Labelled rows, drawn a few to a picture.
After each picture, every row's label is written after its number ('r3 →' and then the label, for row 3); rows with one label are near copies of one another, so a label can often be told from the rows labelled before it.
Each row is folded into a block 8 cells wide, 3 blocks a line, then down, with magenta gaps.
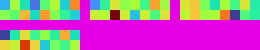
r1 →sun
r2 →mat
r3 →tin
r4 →mat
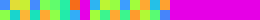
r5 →sun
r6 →sun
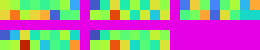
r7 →tin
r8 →mat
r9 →sun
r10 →mat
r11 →mat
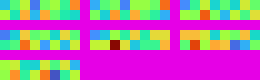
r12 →sun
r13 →sun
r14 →mat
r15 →mat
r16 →mat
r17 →tin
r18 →tin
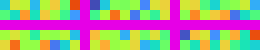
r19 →sun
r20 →mat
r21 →tin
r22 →tin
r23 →tin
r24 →sun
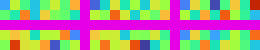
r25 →sun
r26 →mat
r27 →sun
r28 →tin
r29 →tin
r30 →sun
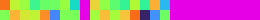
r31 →tin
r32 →tin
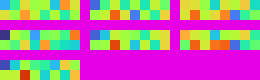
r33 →mat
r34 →mat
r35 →tin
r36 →sun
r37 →mat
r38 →tin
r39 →mat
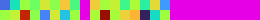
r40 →mat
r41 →tin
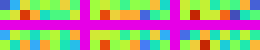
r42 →mat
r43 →tin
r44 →tin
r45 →sun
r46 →tin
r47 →mat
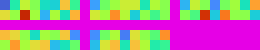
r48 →mat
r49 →mat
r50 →sun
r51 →tin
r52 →sun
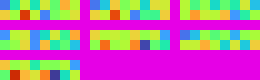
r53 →mat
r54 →mat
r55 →tin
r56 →sun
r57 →tin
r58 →mat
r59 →tin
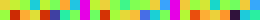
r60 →tin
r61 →tin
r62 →tin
